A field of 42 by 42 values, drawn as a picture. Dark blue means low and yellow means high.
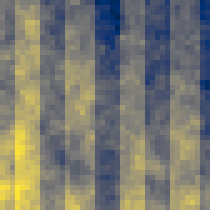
The values follow a bell shape. The bottom left is the ninth with the highest average. Stripes running up and down repeat 4 times from left to right. There is an overall slope up to the bottom left. There are no lone odd cells.
